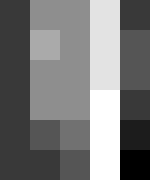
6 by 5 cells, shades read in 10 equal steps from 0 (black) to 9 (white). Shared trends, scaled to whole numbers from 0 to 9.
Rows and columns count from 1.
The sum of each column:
12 26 27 51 11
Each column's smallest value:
2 2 3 8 0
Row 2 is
2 6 5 8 3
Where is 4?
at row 5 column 3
